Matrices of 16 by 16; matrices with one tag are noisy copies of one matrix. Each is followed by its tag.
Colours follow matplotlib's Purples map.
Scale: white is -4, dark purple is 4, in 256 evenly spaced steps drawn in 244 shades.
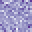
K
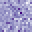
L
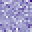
K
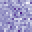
L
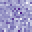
L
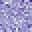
K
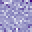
K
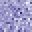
L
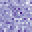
L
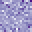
K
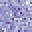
L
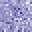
L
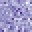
L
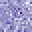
L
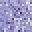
L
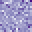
K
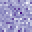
L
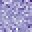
K
